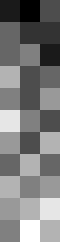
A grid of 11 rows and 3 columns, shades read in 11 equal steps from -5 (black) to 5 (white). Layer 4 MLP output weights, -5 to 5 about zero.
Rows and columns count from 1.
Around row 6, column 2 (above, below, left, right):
-2 -2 4 -2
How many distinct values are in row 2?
2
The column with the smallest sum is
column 2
